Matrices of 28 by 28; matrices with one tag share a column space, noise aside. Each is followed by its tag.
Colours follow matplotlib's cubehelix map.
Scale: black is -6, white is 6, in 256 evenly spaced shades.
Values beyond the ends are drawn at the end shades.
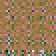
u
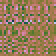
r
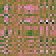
r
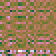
u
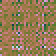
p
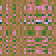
r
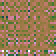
u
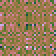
p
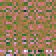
u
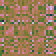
r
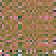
u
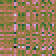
p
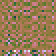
u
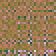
u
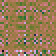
u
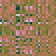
r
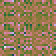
p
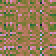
p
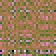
u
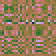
r
